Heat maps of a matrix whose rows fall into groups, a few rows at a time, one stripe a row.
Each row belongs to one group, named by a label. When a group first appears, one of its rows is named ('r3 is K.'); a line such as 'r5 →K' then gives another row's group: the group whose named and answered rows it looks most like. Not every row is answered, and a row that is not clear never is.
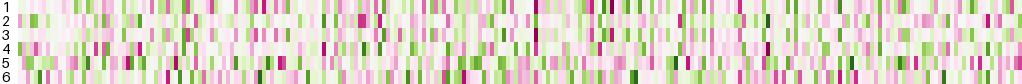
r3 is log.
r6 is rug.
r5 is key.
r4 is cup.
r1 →log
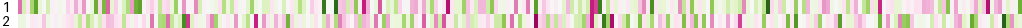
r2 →log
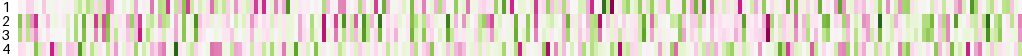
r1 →log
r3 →cup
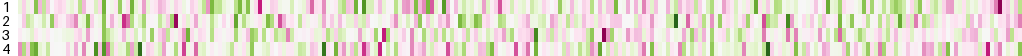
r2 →key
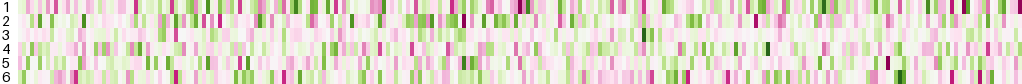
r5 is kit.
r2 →rug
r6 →key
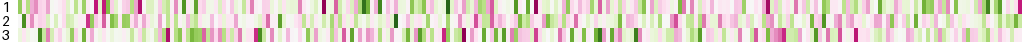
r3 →rug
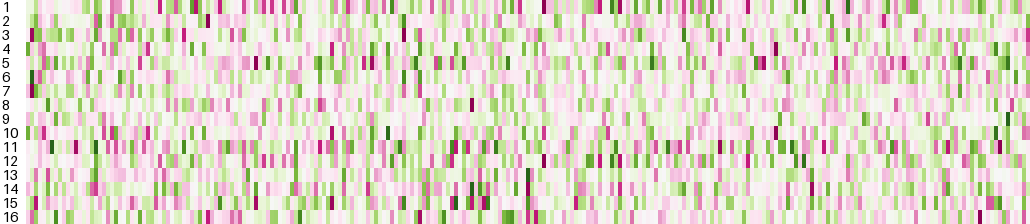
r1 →log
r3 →key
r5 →rug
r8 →rug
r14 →kit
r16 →key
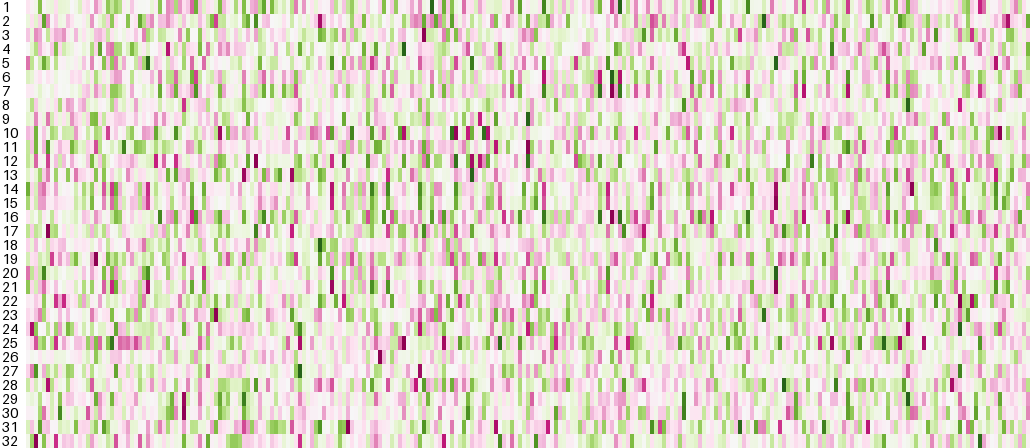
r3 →rug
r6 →log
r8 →key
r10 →kit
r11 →kit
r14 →cup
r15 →cup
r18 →rug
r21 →cup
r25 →key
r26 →log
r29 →key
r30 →key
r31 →rug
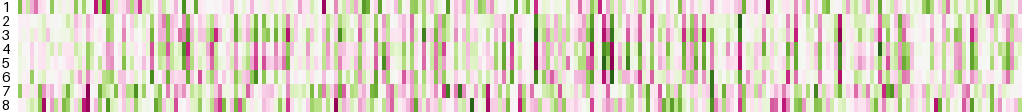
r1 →cup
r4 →log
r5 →log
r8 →kit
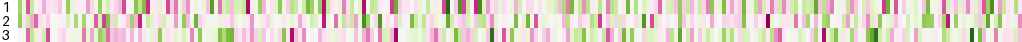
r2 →cup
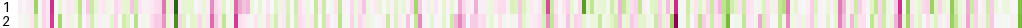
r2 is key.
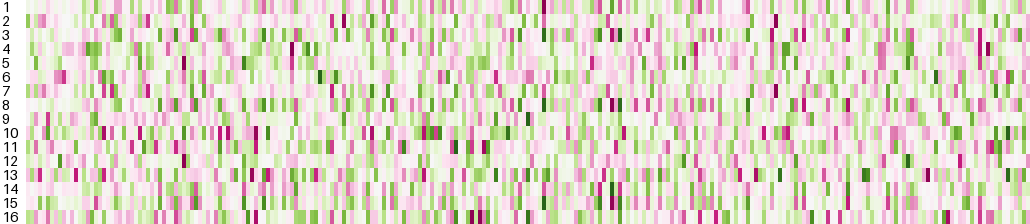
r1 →log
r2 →cup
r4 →key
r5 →key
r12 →key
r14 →log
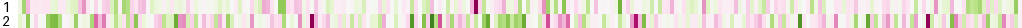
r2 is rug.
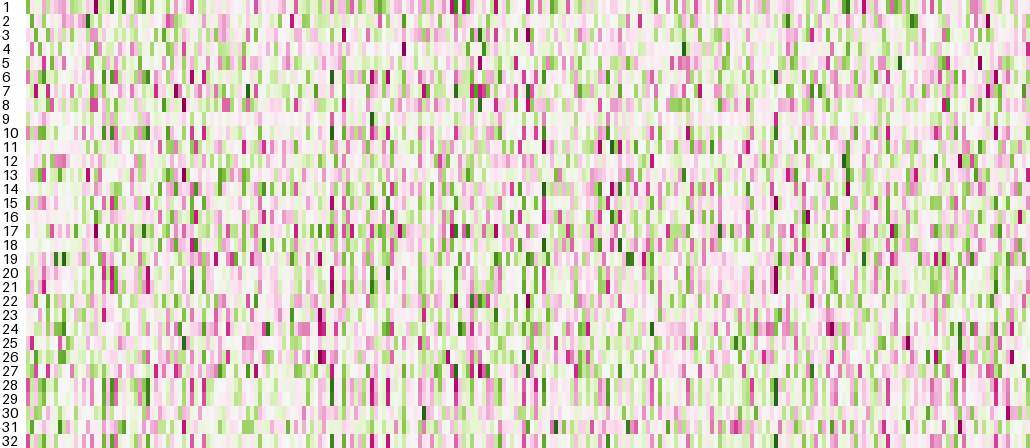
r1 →kit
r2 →key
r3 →kit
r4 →key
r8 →kit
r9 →cup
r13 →key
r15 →cup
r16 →log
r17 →kit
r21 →cup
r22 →kit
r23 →rug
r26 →rug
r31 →key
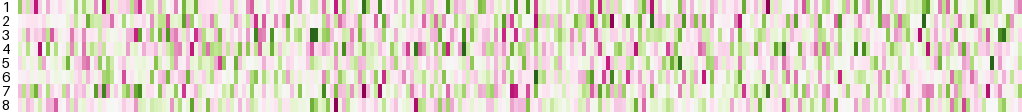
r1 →cup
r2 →log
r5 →kit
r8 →rug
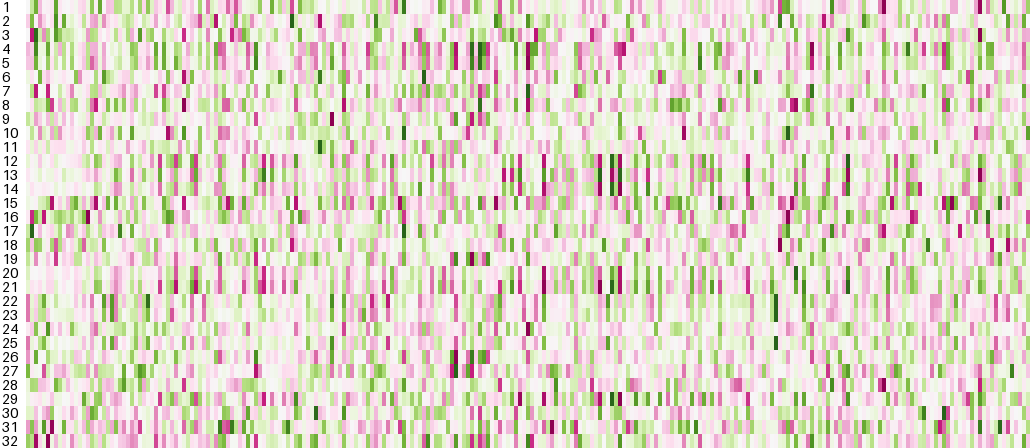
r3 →key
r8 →kit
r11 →rug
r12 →log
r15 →kit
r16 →key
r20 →log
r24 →kit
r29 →log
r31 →kit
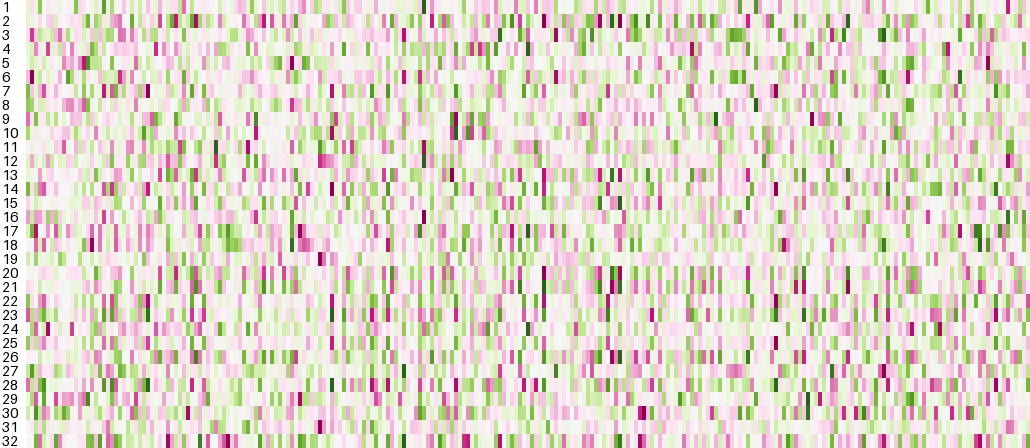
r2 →log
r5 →key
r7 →cup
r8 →key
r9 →kit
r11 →rug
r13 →log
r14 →cup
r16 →rug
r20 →log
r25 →cup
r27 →key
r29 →key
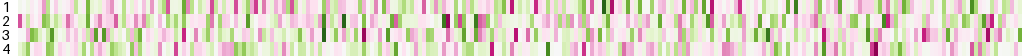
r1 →log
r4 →key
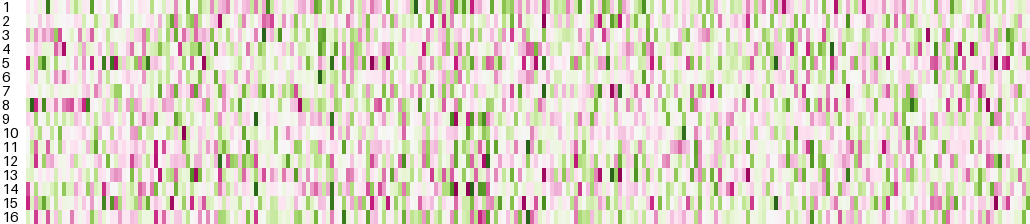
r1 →rug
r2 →log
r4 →rug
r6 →rug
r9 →kit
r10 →key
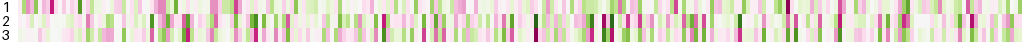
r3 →log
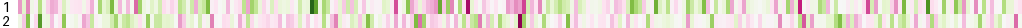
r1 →rug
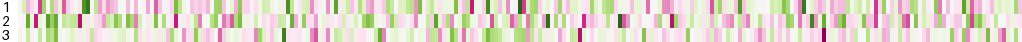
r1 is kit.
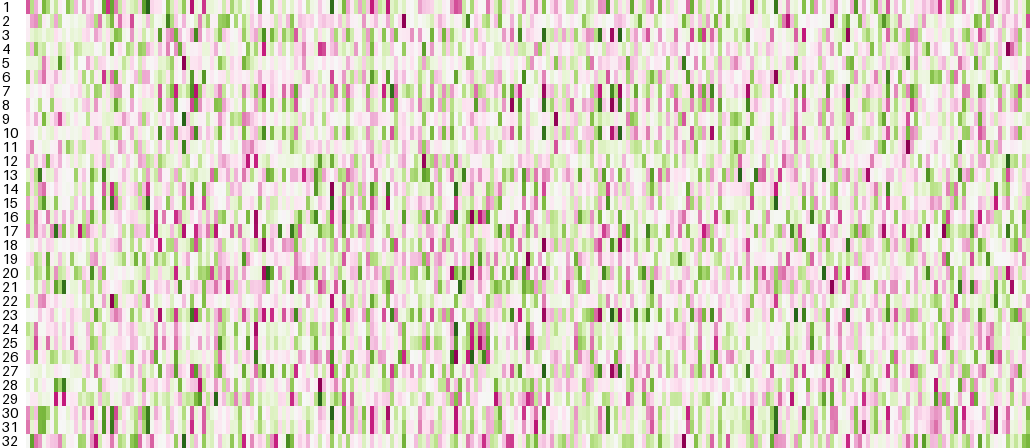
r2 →key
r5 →key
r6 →cup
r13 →rug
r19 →kit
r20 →rug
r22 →cup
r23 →log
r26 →kit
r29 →rug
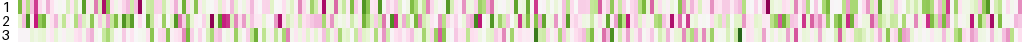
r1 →cup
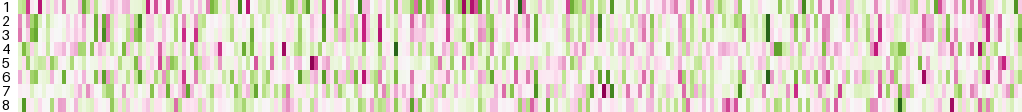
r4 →key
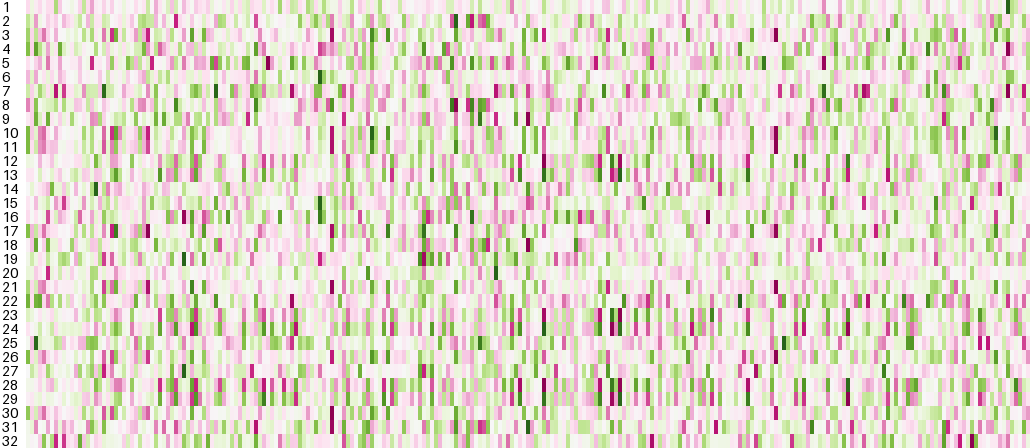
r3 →cup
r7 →rug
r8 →kit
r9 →kit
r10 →cup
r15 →rug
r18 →kit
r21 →cup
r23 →log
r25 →key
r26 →cup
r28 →log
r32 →rug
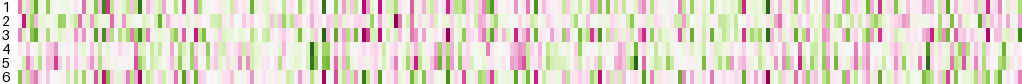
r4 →rug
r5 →rug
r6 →cup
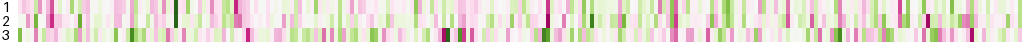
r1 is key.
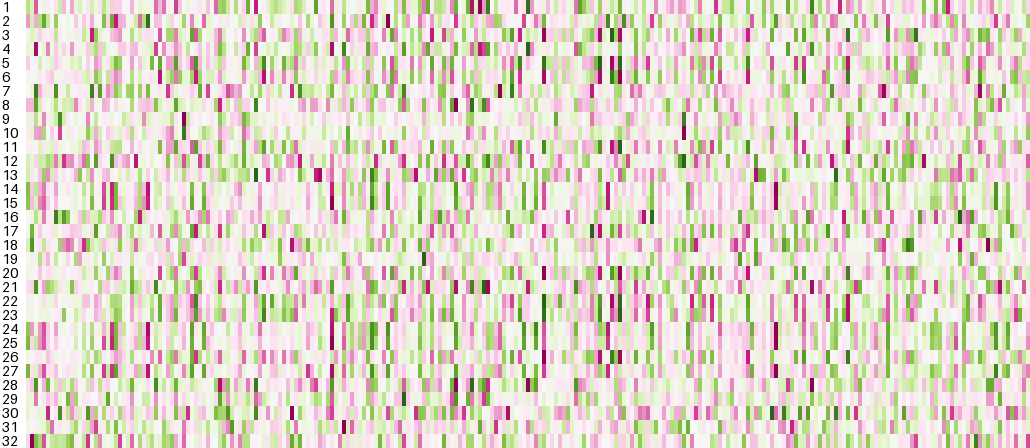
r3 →log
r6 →log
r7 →key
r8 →kit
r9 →key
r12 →key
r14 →cup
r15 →cup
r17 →log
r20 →log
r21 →kit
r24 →cup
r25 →cup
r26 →log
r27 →cup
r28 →kit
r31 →kit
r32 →key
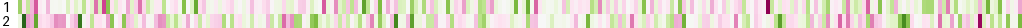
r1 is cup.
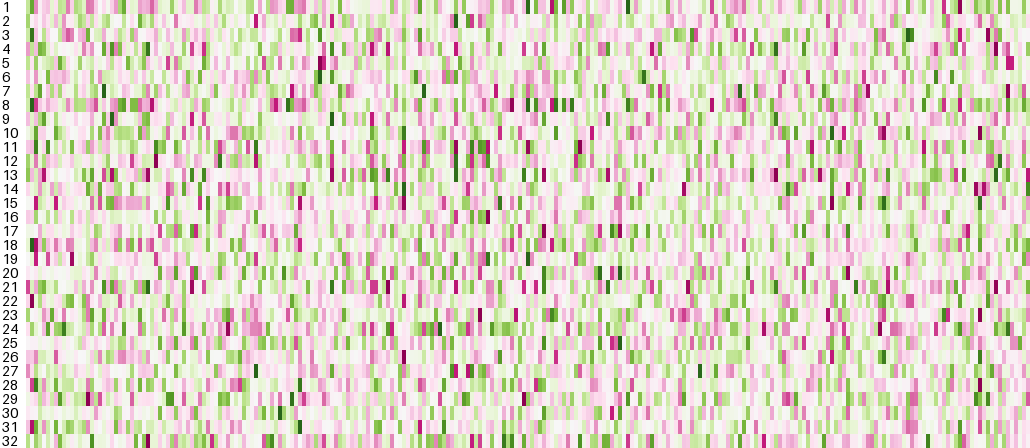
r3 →key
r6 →rug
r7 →rug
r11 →kit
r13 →cup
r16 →kit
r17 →log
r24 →rug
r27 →kit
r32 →rug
